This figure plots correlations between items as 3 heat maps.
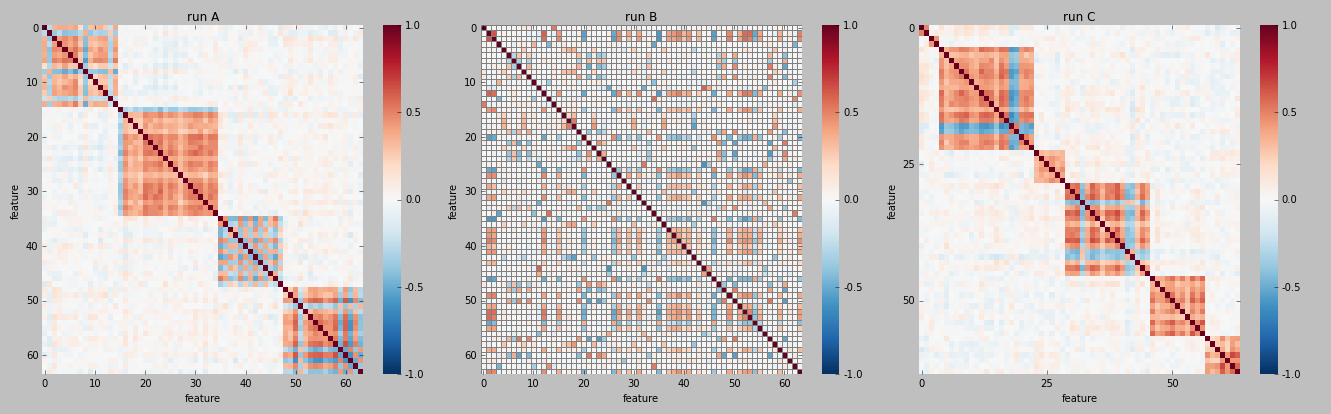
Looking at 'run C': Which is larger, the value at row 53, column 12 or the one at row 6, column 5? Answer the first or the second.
the second
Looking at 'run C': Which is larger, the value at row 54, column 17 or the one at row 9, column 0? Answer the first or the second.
the second
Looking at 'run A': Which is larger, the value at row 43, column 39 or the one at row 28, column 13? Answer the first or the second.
the first
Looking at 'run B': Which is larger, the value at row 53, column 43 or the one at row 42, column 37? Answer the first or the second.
the first
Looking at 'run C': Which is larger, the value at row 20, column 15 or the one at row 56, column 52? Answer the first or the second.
the second
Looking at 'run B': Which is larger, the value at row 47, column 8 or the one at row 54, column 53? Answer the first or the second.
the first
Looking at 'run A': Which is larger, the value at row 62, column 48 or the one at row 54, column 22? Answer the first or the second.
the first
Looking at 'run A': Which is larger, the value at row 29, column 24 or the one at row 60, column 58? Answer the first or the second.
the second
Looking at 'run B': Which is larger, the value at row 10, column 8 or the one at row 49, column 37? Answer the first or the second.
the second
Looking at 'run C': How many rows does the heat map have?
64
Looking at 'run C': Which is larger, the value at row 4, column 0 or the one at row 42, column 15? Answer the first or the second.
the first
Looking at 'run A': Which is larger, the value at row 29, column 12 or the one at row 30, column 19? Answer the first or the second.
the second
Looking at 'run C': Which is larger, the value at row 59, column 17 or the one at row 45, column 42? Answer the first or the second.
the first
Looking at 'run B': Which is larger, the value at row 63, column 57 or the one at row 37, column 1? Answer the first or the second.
the second
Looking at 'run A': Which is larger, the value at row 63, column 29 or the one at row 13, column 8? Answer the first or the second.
the second
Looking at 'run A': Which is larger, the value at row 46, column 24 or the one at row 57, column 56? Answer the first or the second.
the second
